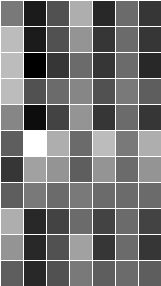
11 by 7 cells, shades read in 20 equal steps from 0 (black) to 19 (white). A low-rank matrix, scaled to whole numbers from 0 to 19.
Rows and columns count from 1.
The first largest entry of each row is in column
4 1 1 1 4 2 2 2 1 4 4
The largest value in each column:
14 19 13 13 14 9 13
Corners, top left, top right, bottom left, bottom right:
9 4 7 7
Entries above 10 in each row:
1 2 1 1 1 4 4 0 1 2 0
